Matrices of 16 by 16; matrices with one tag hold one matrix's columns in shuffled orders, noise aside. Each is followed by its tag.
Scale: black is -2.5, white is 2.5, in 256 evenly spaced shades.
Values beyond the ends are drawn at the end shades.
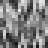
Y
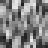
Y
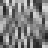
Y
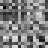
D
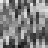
Y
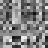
D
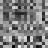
D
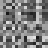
D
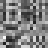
D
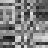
D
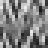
Y
